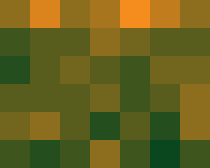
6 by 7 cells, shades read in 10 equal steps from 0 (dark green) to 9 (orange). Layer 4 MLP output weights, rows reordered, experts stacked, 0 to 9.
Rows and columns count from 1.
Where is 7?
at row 1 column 6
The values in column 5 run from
2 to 9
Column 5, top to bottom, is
9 4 2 2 3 2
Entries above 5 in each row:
4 0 0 0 0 0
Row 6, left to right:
2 1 2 5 2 0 2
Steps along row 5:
up down down up down up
